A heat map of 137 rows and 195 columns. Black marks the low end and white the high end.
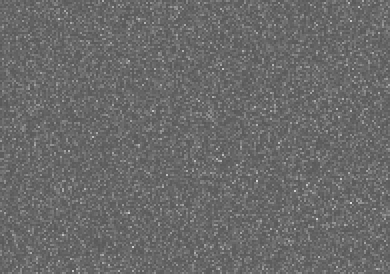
On average the colour sits 40% of the way up the scale. Neither half mirrors the other. The values are skewed, with a long tail toward high values. No single row or column stands out from its neighbours. Fine speckle covers the field.
